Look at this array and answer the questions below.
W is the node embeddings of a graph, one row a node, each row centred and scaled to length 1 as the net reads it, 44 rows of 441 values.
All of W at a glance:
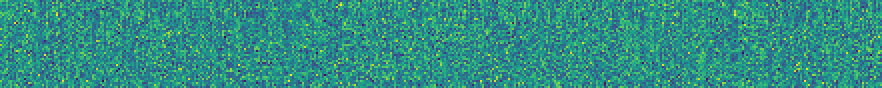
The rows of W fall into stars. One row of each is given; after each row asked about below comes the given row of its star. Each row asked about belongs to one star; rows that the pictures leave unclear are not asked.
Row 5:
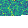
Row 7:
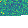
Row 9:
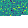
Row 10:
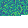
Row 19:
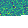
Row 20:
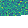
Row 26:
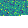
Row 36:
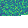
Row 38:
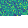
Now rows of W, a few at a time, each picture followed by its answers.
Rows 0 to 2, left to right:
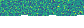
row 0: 20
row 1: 5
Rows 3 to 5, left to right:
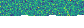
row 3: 38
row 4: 9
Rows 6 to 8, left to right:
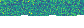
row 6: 7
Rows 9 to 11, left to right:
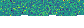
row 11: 26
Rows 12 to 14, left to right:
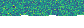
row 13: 19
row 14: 36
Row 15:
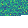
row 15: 20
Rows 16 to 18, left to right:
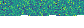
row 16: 19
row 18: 26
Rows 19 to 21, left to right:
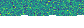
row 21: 26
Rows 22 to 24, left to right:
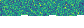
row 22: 36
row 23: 36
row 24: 5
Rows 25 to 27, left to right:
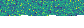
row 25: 5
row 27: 38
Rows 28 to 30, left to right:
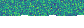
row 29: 9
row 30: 38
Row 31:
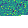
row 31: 19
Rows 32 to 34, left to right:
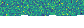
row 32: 20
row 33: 38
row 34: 19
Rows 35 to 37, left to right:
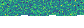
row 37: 10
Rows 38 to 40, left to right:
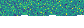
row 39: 38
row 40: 9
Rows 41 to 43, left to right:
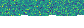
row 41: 5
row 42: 5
